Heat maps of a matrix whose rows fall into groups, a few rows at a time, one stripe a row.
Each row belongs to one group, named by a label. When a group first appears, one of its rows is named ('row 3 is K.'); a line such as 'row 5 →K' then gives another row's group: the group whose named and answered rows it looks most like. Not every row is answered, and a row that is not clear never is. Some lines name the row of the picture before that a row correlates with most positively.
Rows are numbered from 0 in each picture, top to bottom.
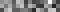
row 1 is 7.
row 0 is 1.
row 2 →1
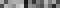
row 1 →7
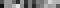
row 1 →1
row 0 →1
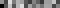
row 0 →1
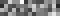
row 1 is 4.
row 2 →4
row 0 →1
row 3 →1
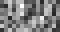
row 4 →4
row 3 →7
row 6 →4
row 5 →4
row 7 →7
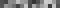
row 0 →1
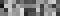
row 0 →1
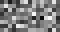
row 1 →4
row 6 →7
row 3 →4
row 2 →7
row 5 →4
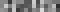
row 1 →4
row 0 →4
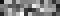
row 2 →1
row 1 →4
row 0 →7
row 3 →7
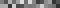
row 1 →4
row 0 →7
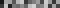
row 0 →7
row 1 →4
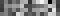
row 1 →1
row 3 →1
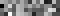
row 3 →7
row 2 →1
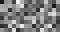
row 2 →4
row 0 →7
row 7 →4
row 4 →4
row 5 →4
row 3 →1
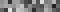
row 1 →7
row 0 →4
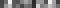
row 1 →1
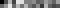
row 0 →7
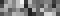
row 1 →7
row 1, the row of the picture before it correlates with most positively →0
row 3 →1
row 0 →7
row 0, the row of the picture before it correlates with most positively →0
